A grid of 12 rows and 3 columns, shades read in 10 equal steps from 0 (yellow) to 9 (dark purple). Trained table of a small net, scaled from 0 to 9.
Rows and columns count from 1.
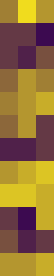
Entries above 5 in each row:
0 3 3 0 0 1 3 0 0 2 3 0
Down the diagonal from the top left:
4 7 6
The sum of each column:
60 55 52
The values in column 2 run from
0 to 9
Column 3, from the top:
3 9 6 4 2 7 7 1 2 2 7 2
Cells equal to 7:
7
